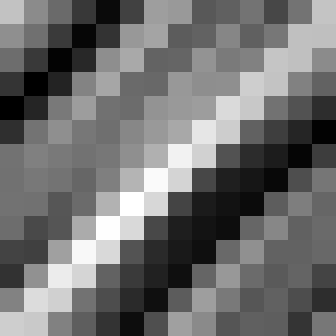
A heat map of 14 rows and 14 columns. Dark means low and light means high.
Lone odd cells: none. Ninth with the highest average: centre. Calmest part: middle left. Grain: diagonal, up to the right. Slope: none.
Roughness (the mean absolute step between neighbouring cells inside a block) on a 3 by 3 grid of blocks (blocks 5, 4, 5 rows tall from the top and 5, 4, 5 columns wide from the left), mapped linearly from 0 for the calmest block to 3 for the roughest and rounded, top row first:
212 | 032 | 321
